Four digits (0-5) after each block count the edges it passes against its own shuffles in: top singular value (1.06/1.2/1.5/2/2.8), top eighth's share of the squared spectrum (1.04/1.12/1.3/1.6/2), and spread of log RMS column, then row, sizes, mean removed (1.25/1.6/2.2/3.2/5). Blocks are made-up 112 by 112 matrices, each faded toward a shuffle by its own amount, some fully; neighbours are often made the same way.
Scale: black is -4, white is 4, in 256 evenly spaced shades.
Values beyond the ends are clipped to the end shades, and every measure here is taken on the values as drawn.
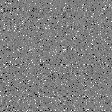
4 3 1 2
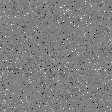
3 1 0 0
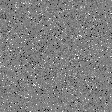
2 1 0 0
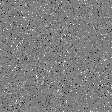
2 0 0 0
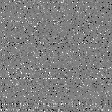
4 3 1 2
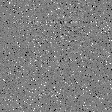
2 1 0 0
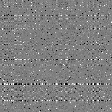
5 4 2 3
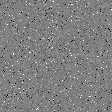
0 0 0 0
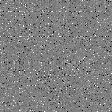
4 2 0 1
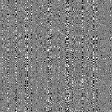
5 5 4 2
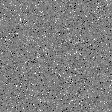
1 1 0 0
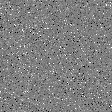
0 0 0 0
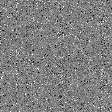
1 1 2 0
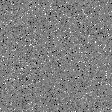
0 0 0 0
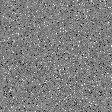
0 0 0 0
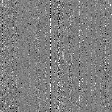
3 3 4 0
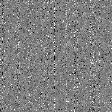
2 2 3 0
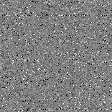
1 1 0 1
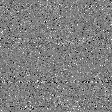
1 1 0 2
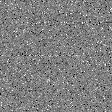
1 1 0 1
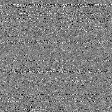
2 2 0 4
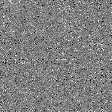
1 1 2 2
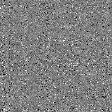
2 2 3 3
